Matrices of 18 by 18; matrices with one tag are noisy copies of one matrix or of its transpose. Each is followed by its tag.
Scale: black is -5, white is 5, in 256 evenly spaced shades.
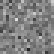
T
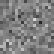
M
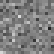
T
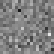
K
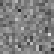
K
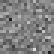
K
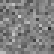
T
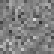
M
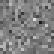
M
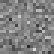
K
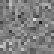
M
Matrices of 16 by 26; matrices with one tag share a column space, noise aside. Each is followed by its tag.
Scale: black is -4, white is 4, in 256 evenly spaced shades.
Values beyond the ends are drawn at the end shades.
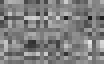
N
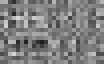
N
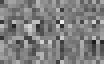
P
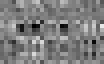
P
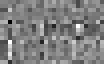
P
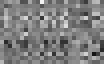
N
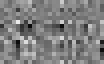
P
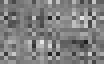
N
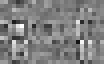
P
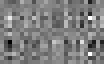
N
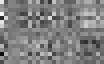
N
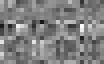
P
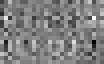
N
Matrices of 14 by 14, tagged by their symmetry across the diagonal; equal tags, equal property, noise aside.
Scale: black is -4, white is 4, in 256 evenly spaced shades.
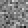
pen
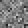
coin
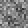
coin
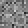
coin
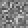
coin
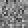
pen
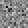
coin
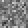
pen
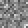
coin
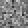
pen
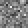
pen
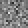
pen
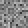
coin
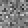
pen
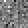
pen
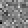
pen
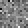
coin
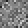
coin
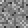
coin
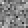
coin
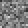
pen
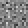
pen
